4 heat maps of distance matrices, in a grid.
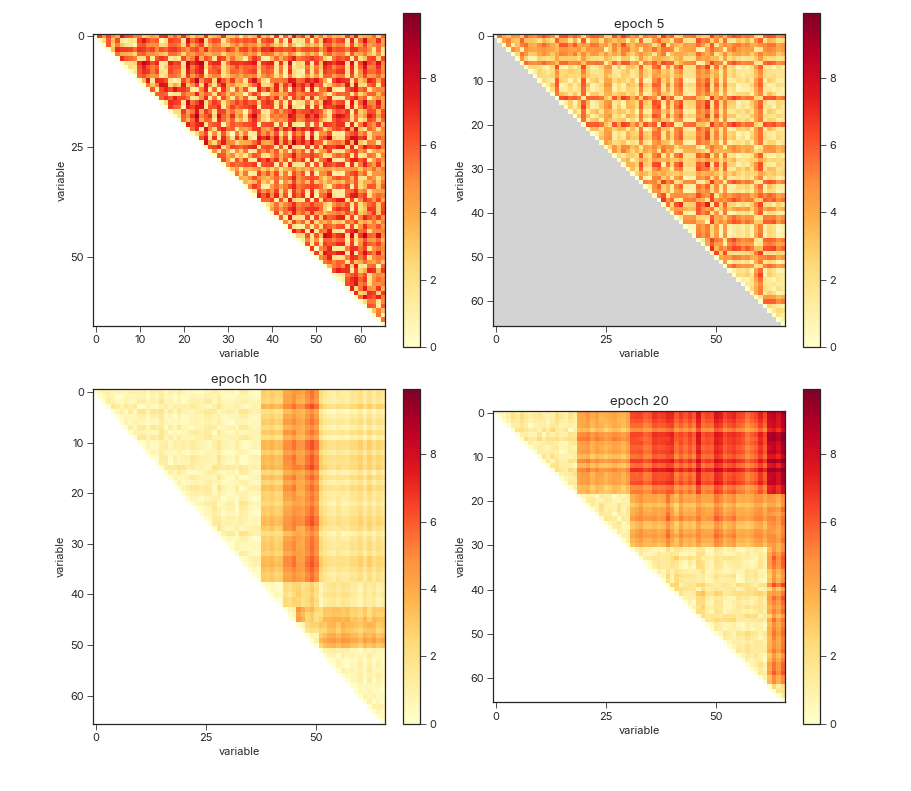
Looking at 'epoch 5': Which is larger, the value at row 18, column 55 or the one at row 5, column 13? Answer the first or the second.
the second
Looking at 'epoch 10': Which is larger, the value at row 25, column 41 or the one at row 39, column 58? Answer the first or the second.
the first
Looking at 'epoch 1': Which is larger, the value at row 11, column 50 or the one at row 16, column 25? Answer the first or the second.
the first
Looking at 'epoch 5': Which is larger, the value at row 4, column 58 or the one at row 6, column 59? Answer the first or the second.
the first
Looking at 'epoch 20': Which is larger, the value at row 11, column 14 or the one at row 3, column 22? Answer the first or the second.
the second
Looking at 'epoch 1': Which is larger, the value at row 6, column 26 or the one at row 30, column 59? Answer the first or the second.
the first
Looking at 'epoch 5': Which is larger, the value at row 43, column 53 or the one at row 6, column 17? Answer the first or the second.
the second
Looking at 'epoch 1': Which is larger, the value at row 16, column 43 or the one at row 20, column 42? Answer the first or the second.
the second
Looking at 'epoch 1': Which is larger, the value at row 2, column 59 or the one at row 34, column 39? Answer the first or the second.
the first
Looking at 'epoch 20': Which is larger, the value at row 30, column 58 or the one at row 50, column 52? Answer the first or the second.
the first
